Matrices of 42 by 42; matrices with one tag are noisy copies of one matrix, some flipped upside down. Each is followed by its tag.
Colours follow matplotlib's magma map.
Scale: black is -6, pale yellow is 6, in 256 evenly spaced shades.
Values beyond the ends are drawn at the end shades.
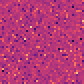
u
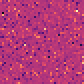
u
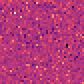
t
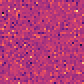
u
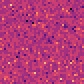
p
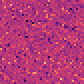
p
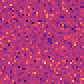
p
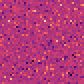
p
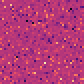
p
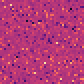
p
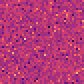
u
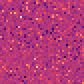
t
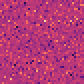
p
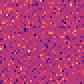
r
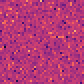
r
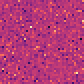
u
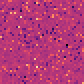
t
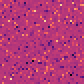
p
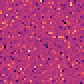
r
